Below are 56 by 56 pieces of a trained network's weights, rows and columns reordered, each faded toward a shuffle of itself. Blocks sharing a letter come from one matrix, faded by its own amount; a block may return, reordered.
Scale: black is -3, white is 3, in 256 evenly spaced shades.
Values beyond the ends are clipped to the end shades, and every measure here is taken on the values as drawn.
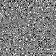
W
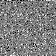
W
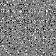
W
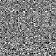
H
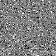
W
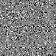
W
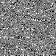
W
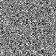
H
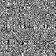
H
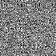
H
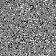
W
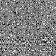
W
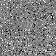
W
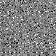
W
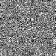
H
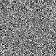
H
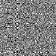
H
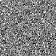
H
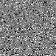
W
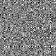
H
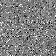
W
